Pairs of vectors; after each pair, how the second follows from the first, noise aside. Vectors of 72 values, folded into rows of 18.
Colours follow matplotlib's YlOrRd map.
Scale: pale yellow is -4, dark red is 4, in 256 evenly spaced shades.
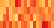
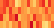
negated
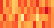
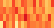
wrapped around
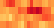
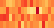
sign-scrambled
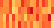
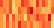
copied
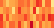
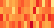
copied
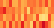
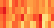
sign-scrambled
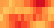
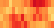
copied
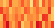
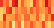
reversed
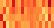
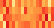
negated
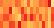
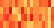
copied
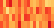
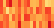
copied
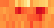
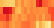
wrapped around
